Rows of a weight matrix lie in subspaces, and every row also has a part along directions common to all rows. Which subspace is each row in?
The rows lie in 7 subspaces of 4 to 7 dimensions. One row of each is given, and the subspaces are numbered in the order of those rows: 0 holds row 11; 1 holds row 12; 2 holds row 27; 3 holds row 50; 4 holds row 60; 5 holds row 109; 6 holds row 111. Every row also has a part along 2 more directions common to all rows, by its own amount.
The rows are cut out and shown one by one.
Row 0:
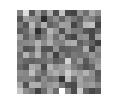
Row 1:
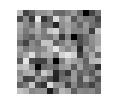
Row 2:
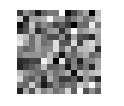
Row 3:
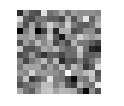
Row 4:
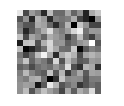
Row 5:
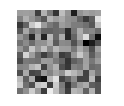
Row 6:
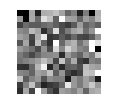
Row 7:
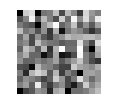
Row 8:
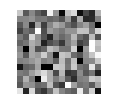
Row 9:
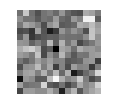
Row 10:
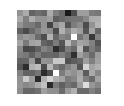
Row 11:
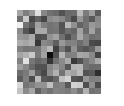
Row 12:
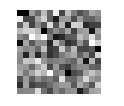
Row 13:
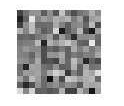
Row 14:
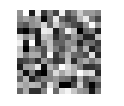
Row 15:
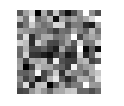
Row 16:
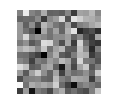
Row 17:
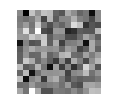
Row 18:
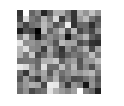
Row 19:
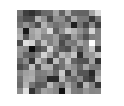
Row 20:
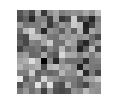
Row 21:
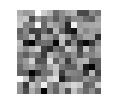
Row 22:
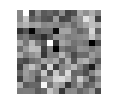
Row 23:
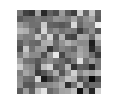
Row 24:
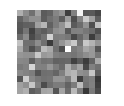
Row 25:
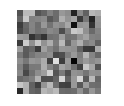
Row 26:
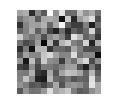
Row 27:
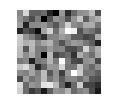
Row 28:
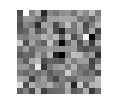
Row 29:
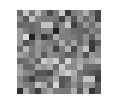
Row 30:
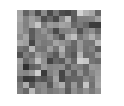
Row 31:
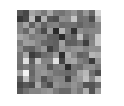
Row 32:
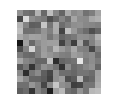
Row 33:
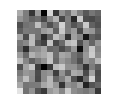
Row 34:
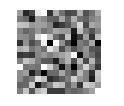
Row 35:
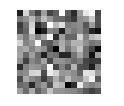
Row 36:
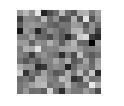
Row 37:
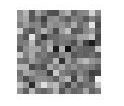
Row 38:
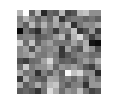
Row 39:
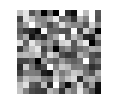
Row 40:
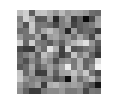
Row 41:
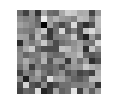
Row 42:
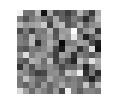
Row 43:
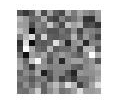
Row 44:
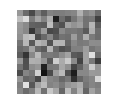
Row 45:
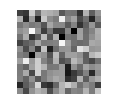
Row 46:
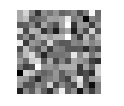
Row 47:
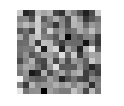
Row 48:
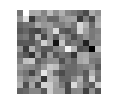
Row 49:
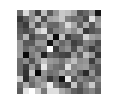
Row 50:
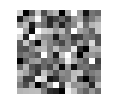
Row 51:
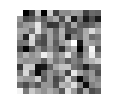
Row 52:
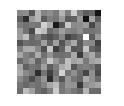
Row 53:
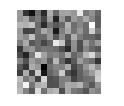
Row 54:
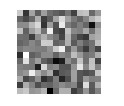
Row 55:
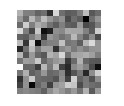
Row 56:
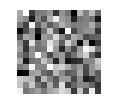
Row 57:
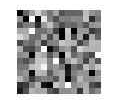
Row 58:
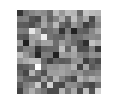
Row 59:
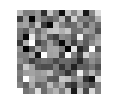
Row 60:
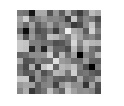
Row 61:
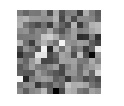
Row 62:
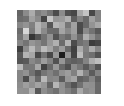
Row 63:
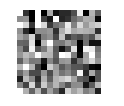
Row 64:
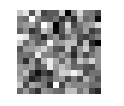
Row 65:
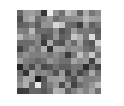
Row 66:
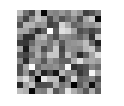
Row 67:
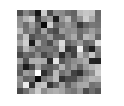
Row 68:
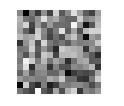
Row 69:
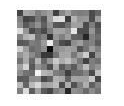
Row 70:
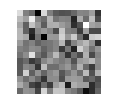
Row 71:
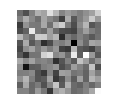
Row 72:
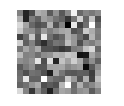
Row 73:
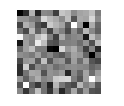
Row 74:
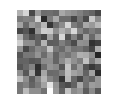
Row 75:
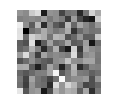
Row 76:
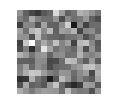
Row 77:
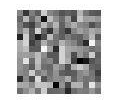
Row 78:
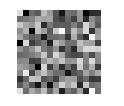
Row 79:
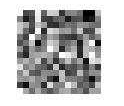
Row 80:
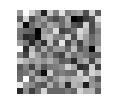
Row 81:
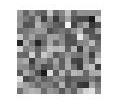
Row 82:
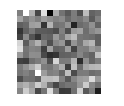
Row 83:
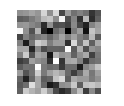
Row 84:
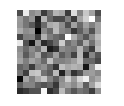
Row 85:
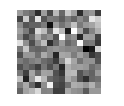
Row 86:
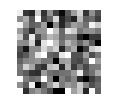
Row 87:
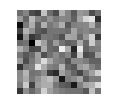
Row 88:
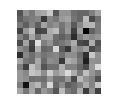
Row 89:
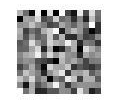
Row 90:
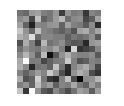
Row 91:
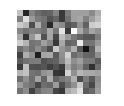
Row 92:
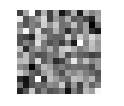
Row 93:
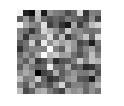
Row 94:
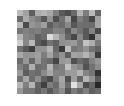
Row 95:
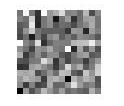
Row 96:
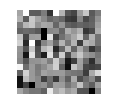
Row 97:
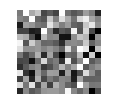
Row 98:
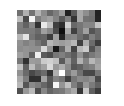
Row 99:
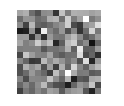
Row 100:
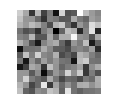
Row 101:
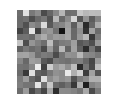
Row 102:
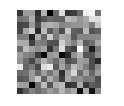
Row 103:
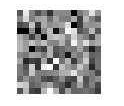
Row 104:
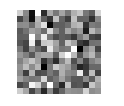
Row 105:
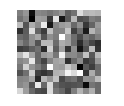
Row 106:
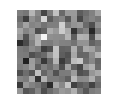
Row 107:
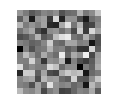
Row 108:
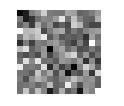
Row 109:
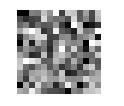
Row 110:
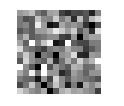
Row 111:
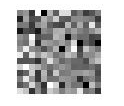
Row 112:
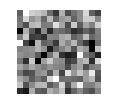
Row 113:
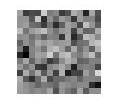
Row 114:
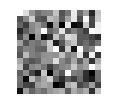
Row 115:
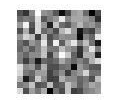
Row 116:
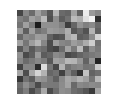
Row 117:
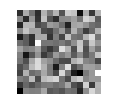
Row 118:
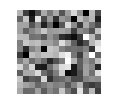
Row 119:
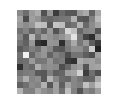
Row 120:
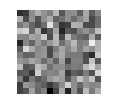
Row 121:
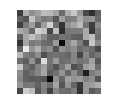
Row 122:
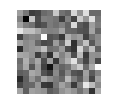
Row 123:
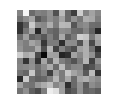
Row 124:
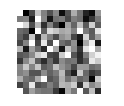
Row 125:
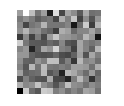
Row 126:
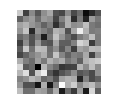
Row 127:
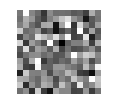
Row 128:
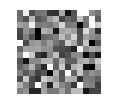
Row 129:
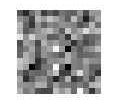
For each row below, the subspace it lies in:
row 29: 3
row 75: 0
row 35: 1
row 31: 3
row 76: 4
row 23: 2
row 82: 2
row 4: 4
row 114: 1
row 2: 0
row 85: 3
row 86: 3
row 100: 6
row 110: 6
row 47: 4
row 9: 0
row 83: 2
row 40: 0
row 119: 6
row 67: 6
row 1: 6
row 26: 2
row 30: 6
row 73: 1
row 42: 6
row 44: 6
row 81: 4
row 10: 6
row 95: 0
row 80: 4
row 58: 5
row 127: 5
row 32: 2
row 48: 4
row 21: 4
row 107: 5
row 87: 0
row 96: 1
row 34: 2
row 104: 5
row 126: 5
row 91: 3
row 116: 4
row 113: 6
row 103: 4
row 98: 3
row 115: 4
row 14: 5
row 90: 0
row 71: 2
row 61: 3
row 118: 6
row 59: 3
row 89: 1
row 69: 2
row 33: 2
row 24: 0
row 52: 3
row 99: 1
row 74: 3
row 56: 3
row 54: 6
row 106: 0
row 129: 0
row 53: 6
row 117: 0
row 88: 1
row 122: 4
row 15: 6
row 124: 2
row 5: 4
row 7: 2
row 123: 3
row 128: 4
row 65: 2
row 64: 3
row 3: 1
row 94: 0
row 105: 5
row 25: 4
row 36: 5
